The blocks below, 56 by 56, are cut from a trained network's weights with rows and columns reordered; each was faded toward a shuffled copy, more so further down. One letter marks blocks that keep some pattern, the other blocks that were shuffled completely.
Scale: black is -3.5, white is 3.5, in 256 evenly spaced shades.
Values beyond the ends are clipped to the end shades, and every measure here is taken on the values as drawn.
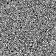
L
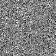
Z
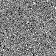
L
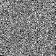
Z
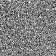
L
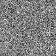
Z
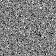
L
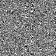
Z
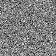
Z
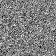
L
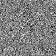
Z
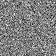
L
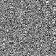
Z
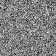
L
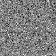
L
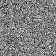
L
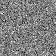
L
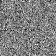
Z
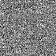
Z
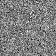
L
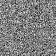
L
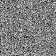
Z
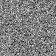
L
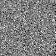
Z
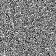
L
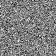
L
